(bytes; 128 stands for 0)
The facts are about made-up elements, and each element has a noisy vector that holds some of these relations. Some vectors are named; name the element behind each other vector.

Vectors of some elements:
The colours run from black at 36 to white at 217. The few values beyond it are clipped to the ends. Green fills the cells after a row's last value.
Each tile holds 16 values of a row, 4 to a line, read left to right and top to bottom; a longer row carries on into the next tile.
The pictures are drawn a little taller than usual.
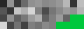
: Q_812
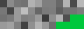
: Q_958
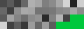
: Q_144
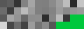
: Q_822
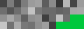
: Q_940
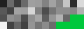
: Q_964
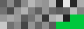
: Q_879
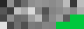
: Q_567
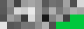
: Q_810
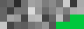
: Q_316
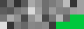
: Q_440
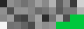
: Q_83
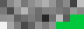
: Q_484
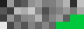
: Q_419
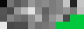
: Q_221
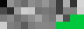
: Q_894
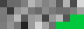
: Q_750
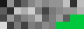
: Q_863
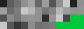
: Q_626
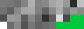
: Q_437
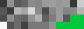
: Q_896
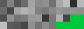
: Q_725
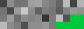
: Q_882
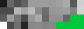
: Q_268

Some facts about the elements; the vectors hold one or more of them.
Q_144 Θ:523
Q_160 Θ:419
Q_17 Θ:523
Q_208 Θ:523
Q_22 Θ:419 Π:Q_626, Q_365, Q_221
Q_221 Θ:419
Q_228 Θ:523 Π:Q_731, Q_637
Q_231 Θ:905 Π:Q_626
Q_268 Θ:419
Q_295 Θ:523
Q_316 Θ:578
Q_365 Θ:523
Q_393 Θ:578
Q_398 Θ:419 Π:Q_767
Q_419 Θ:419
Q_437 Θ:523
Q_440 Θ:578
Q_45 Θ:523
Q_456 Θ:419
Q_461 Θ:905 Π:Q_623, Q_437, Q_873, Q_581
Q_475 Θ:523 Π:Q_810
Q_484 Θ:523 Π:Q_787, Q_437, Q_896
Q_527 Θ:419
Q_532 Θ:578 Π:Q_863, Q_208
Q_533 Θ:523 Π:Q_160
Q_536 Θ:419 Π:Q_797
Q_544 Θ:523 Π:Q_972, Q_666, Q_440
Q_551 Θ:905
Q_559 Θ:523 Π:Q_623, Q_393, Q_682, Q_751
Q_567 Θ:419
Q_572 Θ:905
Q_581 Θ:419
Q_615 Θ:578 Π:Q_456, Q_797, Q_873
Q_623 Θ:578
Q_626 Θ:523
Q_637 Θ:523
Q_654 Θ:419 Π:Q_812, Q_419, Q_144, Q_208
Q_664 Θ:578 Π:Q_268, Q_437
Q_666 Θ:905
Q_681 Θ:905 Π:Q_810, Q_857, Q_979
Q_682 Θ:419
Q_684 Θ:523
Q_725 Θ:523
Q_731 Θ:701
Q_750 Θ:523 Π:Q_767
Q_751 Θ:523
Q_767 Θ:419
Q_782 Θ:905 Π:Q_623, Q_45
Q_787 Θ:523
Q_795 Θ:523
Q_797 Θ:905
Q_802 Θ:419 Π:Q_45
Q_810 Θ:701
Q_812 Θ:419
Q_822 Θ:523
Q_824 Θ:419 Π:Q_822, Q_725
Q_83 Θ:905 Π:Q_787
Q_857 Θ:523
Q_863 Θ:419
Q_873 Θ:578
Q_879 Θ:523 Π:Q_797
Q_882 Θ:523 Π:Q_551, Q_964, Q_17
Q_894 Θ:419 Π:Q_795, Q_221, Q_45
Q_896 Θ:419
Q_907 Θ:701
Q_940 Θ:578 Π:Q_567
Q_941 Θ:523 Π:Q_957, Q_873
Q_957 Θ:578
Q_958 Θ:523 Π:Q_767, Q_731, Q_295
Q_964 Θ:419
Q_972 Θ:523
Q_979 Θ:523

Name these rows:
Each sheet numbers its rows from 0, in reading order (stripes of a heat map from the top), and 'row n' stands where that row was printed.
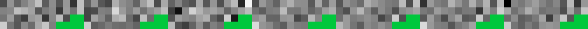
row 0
Q_681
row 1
Q_623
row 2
Q_45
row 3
Q_664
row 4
Q_559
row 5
Q_461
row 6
Q_231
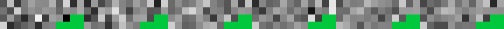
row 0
Q_797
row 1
Q_767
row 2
Q_475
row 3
Q_782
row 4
Q_941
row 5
Q_365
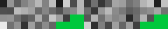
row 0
Q_536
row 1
Q_208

